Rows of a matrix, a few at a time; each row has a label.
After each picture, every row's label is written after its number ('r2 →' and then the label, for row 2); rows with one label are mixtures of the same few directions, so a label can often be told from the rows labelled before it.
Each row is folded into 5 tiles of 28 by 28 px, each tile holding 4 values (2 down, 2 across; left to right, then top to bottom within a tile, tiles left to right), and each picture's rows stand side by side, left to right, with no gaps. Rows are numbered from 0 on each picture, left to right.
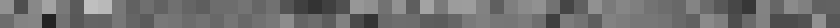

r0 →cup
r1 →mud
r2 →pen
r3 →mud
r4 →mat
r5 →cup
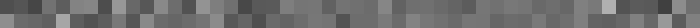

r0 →pen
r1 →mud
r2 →pen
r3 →cup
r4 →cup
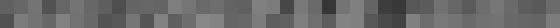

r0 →mud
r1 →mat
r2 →mud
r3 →mud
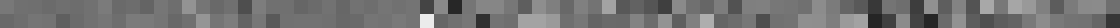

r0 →pen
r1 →pen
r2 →mud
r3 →mud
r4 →cup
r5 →mud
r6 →cup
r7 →mud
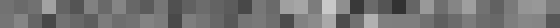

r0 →cup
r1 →cup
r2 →pen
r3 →mud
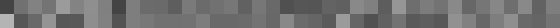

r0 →mat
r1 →pen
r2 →pen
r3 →cup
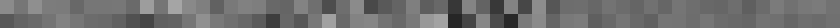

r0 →mud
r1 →mud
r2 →cup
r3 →cup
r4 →cup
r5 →pen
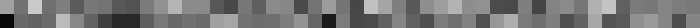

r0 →mud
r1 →pen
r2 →cup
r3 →pen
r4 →cup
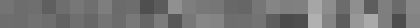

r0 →pen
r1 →mat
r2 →cup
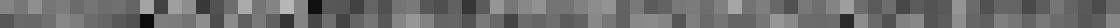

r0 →mud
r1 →mud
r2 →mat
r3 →pen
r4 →cup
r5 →pen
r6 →mat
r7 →mud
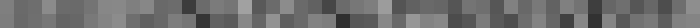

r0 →mud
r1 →pen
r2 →pen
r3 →cup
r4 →mat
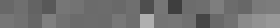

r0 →cup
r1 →mud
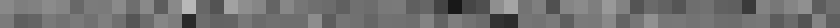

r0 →mud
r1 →cup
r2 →mat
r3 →pen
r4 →pen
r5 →cup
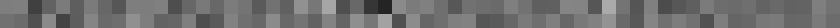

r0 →mat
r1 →mat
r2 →cup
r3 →pen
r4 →pen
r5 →mat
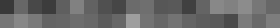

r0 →mud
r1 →pen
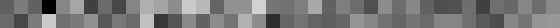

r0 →cup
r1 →mud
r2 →pen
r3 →mud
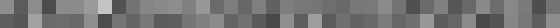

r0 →cup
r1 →mud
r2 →mat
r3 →mat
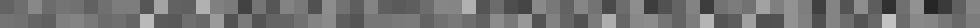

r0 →pen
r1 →mud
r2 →pen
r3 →cup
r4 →cup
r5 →mat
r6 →cup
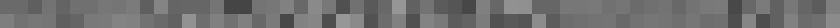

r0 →mud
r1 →cup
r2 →mat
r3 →cup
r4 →pen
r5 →mat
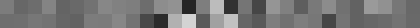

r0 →mud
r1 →cup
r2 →cup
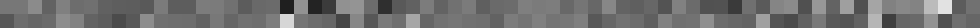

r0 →mud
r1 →mud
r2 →mud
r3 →mud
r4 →cup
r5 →pen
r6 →cup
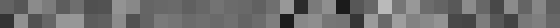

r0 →mat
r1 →mud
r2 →mud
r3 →cup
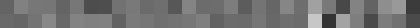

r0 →cup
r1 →pen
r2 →mat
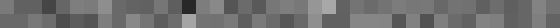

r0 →pen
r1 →cup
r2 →cup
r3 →mat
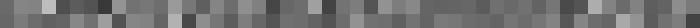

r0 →cup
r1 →mat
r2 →pen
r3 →mud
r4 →mat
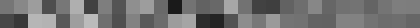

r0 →cup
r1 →pen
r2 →pen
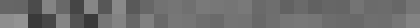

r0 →cup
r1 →mat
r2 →mud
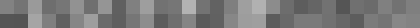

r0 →cup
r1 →mud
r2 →mud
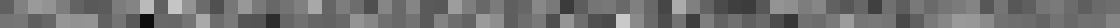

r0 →pen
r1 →mud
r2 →pen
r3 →mat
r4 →pen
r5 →pen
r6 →mud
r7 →mud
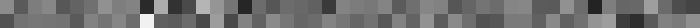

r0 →mud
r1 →mud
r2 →cup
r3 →mat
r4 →pen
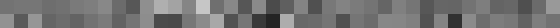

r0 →mat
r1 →mud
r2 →mud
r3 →mat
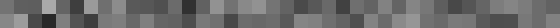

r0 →cup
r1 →pen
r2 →mud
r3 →pen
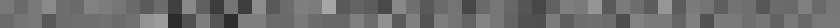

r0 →cup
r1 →cup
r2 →cup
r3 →mud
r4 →pen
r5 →mud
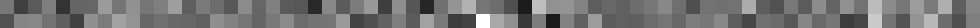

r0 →mud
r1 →pen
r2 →pen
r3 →pen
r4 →mat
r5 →cup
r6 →cup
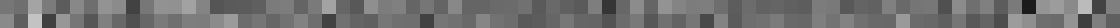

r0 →mat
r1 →pen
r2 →cup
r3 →mud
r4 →pen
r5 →mat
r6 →pen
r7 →cup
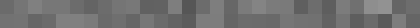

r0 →pen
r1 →pen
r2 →cup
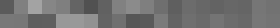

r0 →pen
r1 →mat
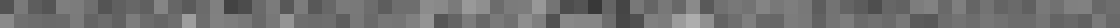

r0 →mud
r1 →cup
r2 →mud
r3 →mud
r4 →mud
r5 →mat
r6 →pen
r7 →cup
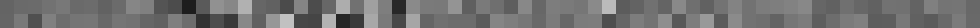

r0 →mat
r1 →pen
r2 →mat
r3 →pen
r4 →cup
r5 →mat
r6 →cup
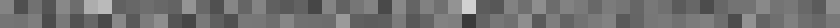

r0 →cup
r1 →cup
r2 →pen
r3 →cup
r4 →pen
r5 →mat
